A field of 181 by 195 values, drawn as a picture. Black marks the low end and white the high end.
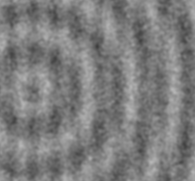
Slope: none. Stripes: upright, repeating 9 times. Odd rows or columns: none. Histogram: bell-shaped. Rings: centred on the middle left.
